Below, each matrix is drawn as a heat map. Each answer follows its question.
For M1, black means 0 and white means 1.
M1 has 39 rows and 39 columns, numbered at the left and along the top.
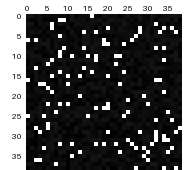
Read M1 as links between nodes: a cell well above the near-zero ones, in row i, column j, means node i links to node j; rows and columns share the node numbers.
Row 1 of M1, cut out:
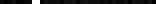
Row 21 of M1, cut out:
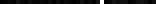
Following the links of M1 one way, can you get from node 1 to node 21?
no
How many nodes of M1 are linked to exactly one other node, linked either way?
2
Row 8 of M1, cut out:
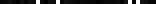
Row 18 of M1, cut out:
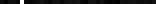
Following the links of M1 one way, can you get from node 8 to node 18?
no
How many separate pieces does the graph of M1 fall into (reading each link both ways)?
1
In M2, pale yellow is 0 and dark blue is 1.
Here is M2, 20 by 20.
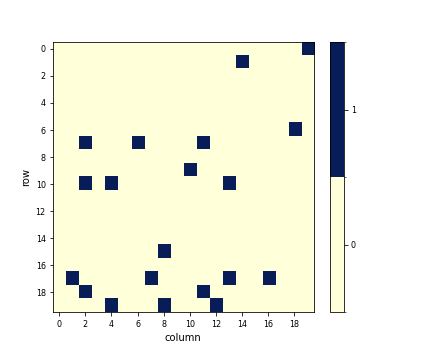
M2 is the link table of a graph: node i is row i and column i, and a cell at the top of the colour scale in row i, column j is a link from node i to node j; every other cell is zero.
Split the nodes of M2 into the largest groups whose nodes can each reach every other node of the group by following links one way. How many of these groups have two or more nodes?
0
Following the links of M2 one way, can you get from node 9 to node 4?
yes
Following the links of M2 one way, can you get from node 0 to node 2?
no
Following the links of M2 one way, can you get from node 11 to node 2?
no
